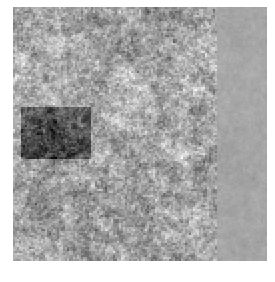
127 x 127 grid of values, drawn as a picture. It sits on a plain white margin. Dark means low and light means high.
The field is mottled with small blotches. Most values sit high, with a long tail of low ones. The ninth with the lowest average is the middle left. A vertical seam about 80% of the way across splits the table, and the right part is calmer. An odd patch, lower than its surroundings, sits in the middle left.
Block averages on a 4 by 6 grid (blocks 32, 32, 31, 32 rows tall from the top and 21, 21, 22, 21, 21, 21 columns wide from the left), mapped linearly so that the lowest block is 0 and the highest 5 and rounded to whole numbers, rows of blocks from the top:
443344 | 115444 | 003434 | 333344
